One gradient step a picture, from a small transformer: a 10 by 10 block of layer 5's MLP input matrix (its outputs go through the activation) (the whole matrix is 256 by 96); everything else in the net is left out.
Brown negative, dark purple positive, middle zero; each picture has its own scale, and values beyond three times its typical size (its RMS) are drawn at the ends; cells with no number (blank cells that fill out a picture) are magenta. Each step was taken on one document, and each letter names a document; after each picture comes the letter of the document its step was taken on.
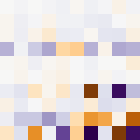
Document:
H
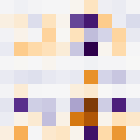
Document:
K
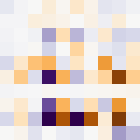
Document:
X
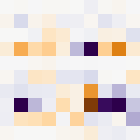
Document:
K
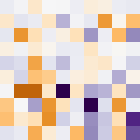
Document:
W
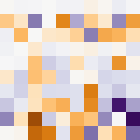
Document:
W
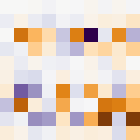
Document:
W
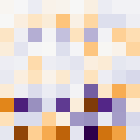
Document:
H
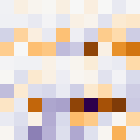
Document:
W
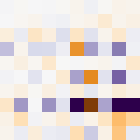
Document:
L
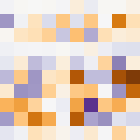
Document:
X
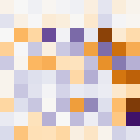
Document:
L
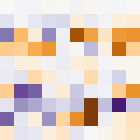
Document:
K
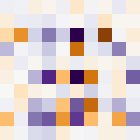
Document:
X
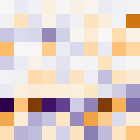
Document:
W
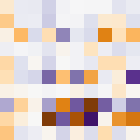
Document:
X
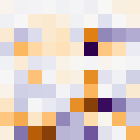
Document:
H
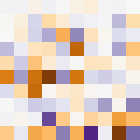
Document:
L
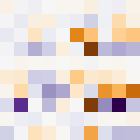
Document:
K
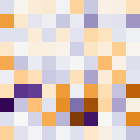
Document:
X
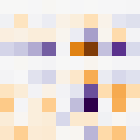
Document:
K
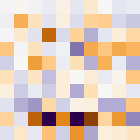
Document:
L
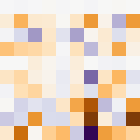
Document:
H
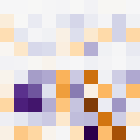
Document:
H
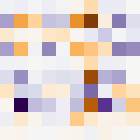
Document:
K
